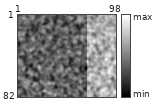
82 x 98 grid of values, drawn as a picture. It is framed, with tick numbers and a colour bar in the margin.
No lone cell stands out from its neighbours. The texture is blotchy. On average the colour sits 50% of the way up the scale. The right part is higher, past a seam about 70% of the way across. No regular stripes run through it.
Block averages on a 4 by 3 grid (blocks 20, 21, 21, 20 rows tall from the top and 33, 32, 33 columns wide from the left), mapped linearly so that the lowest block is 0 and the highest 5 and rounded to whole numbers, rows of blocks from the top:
0 0 5 | 0 0 5 | 0 0 5 | 1 0 5
